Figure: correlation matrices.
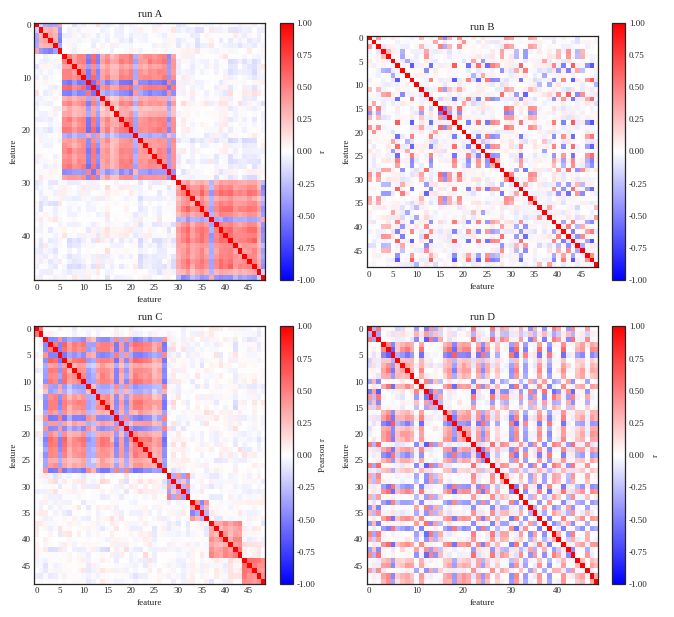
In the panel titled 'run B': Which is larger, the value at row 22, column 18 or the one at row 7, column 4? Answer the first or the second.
the first
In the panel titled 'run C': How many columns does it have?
49
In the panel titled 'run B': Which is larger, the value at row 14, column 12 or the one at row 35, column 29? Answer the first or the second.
the second
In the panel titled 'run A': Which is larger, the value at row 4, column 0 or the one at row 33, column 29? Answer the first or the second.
the second
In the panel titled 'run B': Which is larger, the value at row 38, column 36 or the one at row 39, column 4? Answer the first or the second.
the first
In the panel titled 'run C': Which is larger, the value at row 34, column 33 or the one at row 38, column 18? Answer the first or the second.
the first
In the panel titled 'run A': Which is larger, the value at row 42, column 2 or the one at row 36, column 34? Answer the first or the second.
the second
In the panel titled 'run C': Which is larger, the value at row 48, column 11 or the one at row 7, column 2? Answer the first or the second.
the first
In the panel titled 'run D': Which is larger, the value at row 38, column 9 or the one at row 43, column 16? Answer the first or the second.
the second
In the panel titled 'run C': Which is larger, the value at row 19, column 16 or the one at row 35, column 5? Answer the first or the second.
the second
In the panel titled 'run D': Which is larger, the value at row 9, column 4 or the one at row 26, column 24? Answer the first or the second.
the first
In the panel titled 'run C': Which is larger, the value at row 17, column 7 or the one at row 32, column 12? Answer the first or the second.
the second
